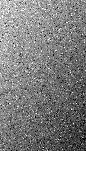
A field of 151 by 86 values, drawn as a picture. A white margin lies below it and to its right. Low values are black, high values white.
Ninth with the lowest average: bottom right. Slope: up to the top left. Stripes: none. Mirror symmetry: none. Ninth with the highest average: top left. Odd rows or columns: none.
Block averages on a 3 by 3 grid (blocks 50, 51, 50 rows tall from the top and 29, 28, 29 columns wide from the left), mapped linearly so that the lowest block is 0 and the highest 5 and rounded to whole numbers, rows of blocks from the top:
5 4 3 / 4 3 1 / 2 1 0
